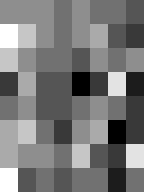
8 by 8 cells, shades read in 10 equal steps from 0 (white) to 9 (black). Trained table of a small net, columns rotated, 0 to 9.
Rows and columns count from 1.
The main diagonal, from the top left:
4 2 5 6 5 3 7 5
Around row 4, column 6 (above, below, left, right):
4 4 9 1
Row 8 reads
0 6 5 6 5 5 8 5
